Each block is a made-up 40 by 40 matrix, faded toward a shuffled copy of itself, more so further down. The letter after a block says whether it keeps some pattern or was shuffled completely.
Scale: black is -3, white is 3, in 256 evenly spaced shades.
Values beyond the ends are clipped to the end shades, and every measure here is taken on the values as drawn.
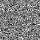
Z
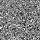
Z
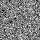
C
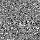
Z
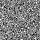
C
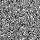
C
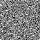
C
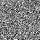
Z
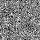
C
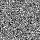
C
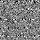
Z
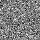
Z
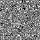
Z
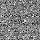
Z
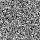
C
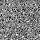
Z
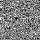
Z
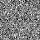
Z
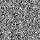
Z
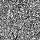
C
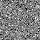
C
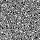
C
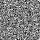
C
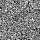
C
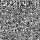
Z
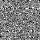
Z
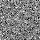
C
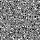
Z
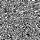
Z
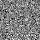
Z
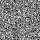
C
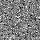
C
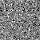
Z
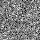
C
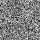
C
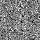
C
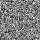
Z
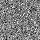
C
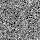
C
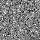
C
